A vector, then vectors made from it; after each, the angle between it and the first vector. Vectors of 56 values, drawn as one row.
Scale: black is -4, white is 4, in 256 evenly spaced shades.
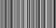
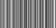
nearly opposite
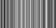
partly aligned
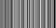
nearly parallel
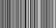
partly opposed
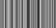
partly aligned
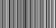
partly opposed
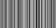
partly aligned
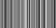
nearly parallel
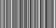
nearly opposite
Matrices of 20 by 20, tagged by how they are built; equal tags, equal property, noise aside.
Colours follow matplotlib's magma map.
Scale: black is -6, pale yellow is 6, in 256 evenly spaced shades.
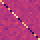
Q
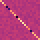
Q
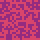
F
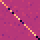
Q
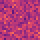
F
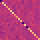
Q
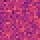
F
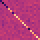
Q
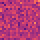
F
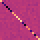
Q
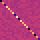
Q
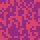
F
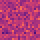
F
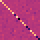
Q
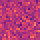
F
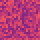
F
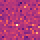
F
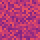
F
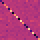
Q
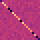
Q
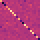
Q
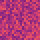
F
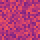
F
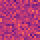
F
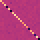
Q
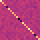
Q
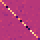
Q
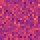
F
